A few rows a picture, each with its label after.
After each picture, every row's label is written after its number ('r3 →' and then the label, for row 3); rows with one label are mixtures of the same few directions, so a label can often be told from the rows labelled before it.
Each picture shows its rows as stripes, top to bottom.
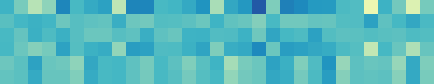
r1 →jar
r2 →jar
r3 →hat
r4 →jar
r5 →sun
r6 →sun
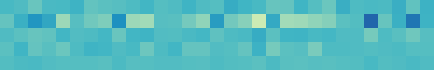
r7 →sun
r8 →jar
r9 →jar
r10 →hat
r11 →jar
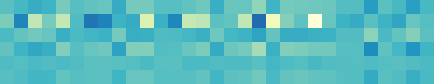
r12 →jar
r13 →hat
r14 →jar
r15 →jar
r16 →hat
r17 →jar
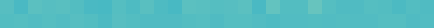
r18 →hat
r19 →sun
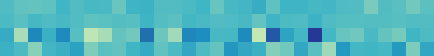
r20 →jar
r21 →hat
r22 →hat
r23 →sun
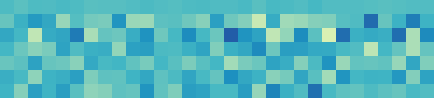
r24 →hat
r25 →jar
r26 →sun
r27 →jar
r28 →sun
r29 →sun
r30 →hat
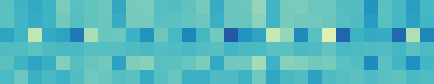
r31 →jar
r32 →jar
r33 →sun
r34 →sun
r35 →jar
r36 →hat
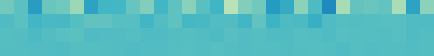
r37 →sun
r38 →hat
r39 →sun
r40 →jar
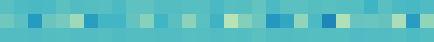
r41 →jar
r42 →sun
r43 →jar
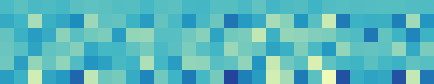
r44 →hat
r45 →sun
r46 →jar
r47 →sun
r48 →hat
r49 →sun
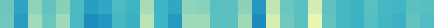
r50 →hat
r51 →hat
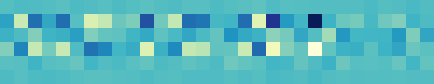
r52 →jar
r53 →hat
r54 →sun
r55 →hat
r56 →sun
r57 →hat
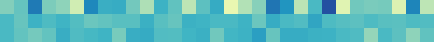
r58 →sun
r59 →hat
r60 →jar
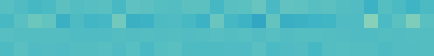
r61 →jar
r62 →jar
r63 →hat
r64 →hat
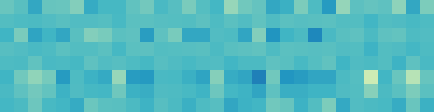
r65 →sun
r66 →jar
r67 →hat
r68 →jar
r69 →sun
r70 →jar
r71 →jar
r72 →sun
